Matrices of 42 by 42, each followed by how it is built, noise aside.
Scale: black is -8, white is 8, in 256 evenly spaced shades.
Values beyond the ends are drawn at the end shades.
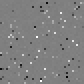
sparse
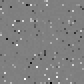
sparse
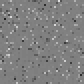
sparse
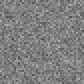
noise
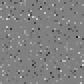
sparse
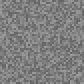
noise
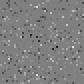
sparse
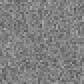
noise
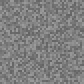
noise
